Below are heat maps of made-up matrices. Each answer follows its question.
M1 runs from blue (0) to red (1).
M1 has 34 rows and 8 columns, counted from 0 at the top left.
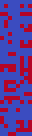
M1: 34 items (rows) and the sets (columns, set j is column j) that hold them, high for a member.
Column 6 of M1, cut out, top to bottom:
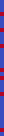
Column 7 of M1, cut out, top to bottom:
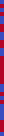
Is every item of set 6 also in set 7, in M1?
yes
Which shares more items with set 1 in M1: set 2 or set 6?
set 2
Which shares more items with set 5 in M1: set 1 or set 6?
set 1
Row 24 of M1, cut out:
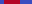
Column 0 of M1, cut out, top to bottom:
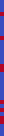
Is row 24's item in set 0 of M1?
no
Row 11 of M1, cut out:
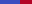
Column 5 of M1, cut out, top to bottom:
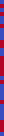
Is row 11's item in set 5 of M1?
yes
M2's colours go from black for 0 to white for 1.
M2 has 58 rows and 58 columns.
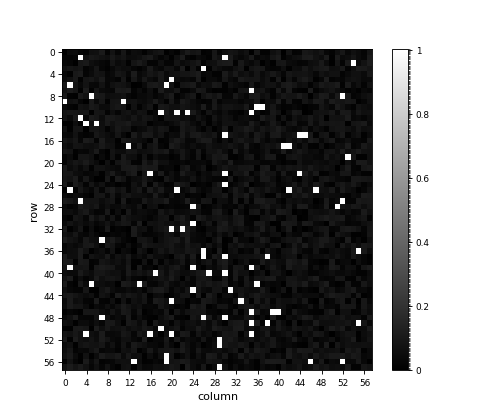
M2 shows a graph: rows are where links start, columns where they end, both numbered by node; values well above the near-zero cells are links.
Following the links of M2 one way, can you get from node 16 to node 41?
no
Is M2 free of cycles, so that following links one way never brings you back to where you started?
yes
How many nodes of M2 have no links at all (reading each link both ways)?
0
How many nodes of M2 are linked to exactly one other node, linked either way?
11
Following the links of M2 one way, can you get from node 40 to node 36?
yes
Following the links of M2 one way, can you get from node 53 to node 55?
no
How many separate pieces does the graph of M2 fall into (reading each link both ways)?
2
